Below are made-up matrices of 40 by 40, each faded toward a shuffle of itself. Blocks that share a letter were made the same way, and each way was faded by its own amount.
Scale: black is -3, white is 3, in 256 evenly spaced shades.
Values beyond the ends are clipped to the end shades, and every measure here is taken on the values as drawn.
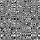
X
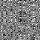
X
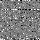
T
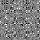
X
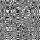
X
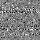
T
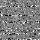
T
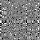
X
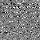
T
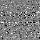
T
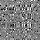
X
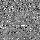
T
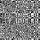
X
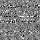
T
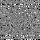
T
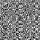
X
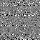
T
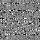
T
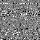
T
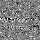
T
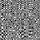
X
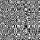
X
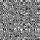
X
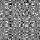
X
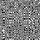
X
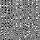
X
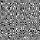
X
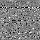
T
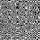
X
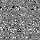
T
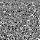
T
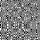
X
